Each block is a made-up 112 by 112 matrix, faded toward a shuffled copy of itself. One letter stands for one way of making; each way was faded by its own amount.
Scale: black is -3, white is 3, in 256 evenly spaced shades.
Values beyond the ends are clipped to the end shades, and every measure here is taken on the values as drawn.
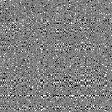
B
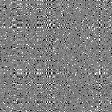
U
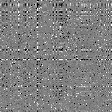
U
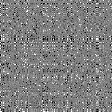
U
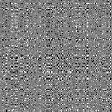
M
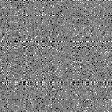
B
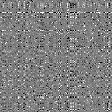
U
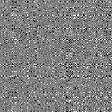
M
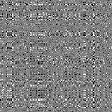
M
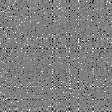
U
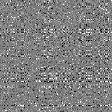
B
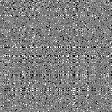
B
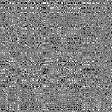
M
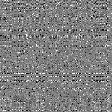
B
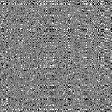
M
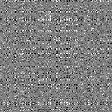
M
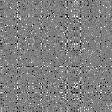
U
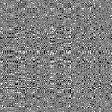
M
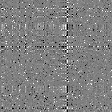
U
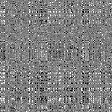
M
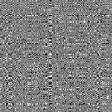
M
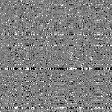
B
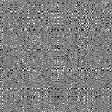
M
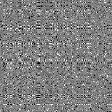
B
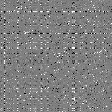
U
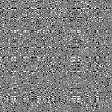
B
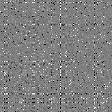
U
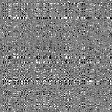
M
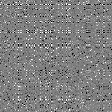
U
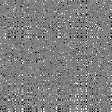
U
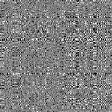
M
